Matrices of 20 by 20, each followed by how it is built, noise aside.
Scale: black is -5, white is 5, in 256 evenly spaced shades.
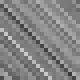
Toeplitz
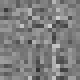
low rank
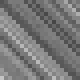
Toeplitz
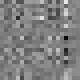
low rank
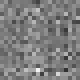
low rank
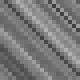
Toeplitz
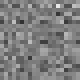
low rank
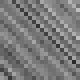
Toeplitz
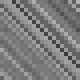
Toeplitz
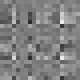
low rank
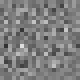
low rank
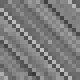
Toeplitz
